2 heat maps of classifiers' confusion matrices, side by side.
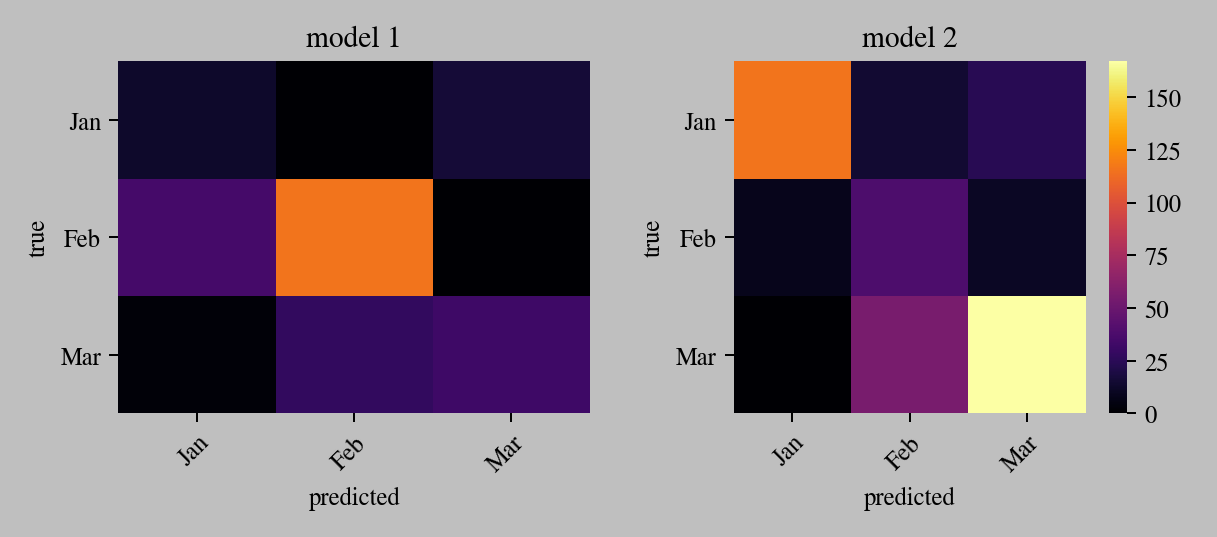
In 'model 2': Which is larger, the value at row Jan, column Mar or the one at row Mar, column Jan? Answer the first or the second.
the first
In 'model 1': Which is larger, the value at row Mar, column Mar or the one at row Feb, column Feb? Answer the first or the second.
the second
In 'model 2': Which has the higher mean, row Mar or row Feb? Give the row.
Mar
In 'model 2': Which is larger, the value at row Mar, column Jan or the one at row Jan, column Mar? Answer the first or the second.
the second
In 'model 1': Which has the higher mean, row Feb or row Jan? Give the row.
Feb
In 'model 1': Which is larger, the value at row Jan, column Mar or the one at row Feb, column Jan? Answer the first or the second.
the second
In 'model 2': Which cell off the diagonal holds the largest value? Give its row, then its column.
Mar, Feb
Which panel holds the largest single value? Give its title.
model 2
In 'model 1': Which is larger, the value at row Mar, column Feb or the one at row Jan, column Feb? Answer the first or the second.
the first
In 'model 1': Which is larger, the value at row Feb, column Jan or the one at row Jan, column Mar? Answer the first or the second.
the first
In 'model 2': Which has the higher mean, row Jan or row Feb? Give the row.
Jan
